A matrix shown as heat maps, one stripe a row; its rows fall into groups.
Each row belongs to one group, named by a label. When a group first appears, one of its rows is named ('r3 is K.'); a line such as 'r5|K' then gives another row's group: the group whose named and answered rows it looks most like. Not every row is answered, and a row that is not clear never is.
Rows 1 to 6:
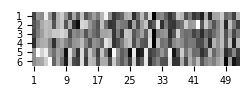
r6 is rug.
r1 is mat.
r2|rug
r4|mat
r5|rug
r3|mat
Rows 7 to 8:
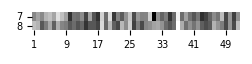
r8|mat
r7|mat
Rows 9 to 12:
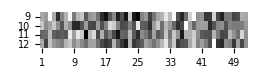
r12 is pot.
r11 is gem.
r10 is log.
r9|pot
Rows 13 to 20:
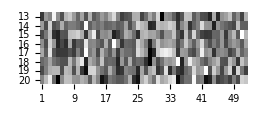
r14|log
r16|log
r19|rug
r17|log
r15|gem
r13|mat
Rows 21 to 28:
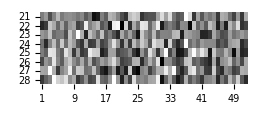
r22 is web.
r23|gem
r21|mat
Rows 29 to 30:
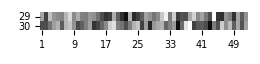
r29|pot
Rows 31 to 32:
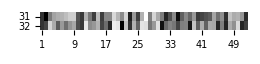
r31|web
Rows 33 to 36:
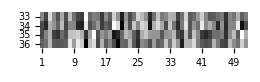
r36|gem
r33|log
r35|gem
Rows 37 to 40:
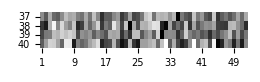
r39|mat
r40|pot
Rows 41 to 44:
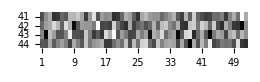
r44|web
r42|pot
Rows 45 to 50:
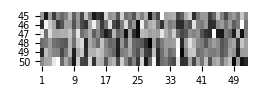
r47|pot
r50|rug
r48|gem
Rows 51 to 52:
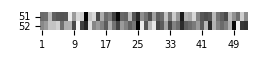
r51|gem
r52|rug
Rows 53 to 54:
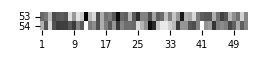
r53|gem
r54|log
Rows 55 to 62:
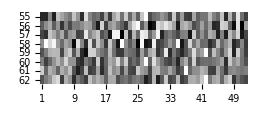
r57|web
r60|web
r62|rug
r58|rug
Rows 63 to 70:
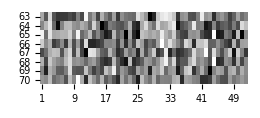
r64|pot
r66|log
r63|log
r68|pot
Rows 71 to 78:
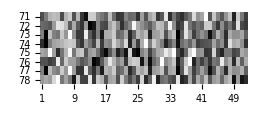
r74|web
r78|rug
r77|log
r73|log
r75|pot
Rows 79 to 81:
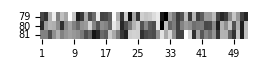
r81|mat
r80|mat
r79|web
